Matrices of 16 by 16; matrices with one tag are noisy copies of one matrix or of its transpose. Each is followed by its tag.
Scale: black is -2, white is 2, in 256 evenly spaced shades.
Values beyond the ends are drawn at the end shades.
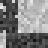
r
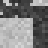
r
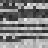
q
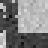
r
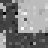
r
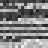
q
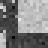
r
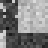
r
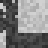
r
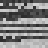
q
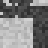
r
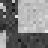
r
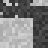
r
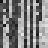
q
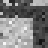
r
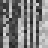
q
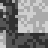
r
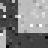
r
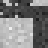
r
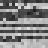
q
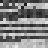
q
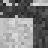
r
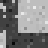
r
